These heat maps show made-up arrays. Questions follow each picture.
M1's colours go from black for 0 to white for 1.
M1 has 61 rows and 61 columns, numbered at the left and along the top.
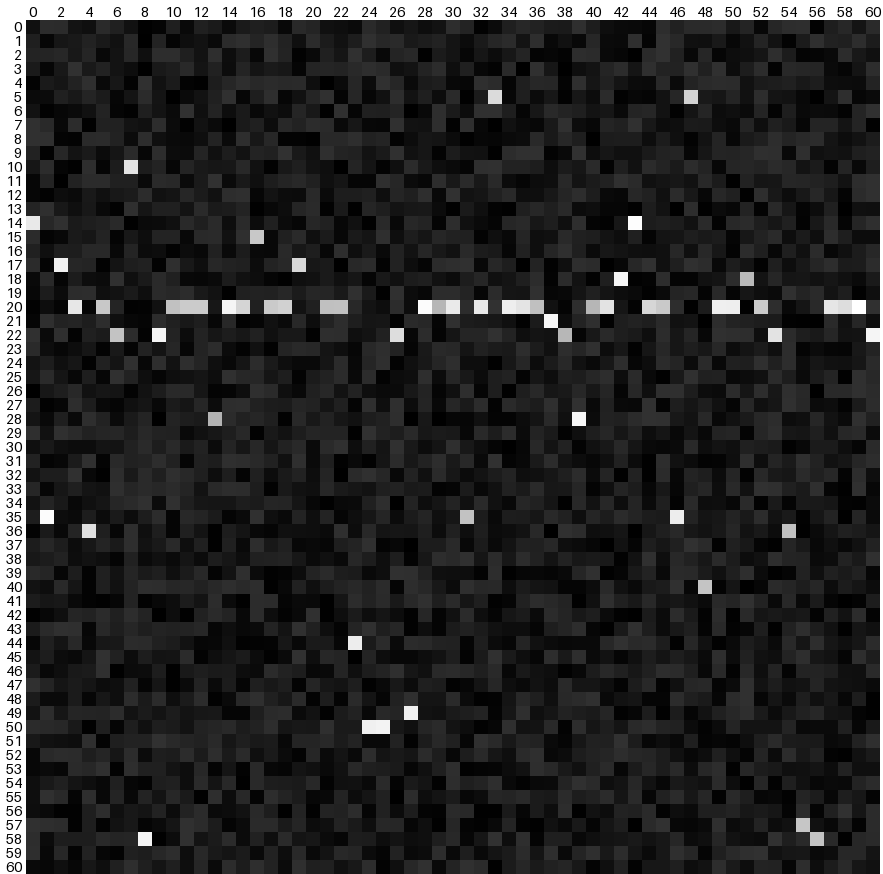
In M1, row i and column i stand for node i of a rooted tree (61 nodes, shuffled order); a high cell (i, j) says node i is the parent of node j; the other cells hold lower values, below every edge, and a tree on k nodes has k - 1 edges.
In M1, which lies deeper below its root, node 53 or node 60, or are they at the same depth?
the same depth
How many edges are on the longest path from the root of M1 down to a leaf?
2
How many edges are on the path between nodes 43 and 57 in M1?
3
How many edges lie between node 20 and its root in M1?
0
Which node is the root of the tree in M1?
20
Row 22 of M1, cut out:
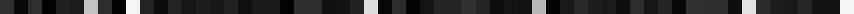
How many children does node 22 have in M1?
6
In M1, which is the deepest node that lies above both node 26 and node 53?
22
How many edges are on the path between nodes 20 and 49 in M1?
1
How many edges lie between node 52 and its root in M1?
1
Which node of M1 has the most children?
20
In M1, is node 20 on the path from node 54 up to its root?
yes
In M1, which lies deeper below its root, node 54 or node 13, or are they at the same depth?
the same depth
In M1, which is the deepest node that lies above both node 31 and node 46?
35
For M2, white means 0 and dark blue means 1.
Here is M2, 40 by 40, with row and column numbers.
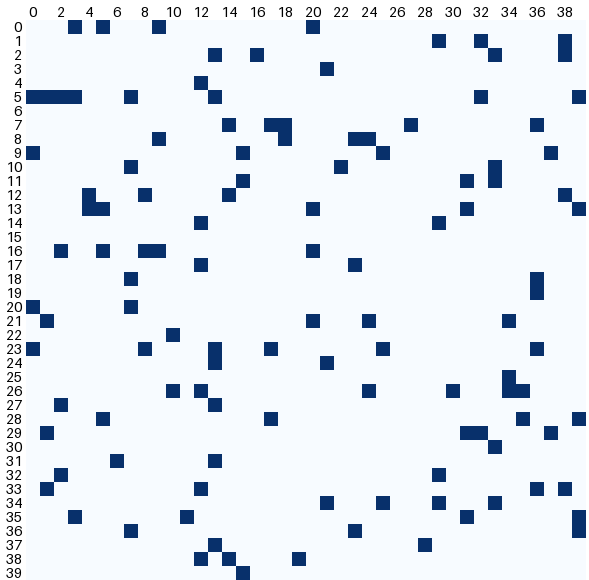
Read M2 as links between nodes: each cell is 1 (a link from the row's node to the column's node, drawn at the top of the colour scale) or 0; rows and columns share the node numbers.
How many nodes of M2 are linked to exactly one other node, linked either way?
2
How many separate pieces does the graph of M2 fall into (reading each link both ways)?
1
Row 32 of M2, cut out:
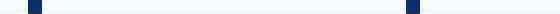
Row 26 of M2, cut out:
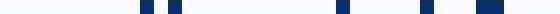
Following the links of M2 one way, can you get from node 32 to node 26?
no
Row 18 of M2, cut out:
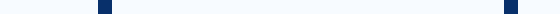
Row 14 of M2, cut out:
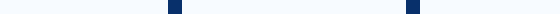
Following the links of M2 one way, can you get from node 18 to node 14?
yes
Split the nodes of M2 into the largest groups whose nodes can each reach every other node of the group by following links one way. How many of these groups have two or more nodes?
2
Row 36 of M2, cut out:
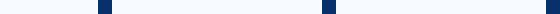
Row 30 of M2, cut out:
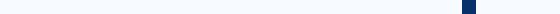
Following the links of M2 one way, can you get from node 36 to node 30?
no
